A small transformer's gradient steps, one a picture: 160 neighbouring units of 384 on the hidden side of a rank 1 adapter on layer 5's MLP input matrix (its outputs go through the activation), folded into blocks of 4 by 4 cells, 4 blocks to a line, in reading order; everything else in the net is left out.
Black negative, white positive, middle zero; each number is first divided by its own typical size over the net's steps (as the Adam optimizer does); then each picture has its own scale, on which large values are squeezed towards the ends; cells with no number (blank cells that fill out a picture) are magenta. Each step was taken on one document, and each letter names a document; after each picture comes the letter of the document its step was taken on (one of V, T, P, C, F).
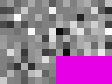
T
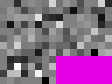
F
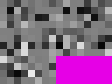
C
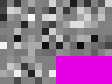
C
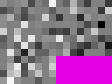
F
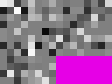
C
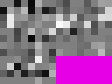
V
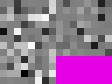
C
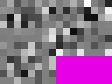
F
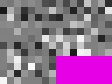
F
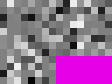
C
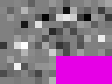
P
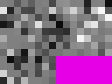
V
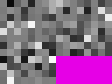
T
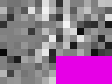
V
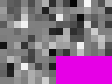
T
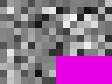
P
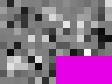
T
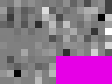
F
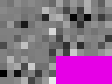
P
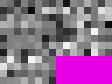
V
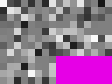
C
